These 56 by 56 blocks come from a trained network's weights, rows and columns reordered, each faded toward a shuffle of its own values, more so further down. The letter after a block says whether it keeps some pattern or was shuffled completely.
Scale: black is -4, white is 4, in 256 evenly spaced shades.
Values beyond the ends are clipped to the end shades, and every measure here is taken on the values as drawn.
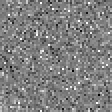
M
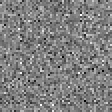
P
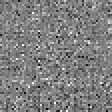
P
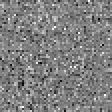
P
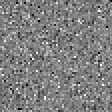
M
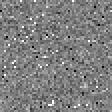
M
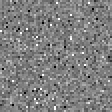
M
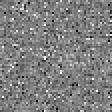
P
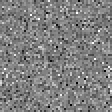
M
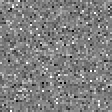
M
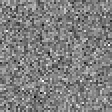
M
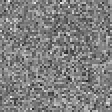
P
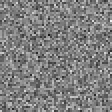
M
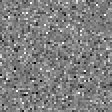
M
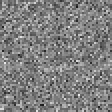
M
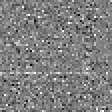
P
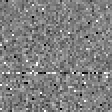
P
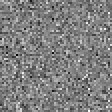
P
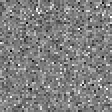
M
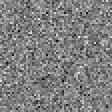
M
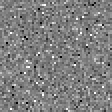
M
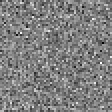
M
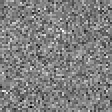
P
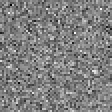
M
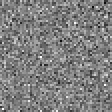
P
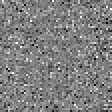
P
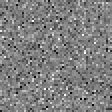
M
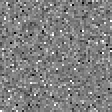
M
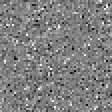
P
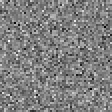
M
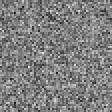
M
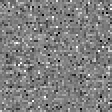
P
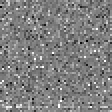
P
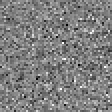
P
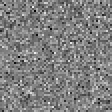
M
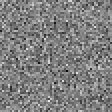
P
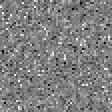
M
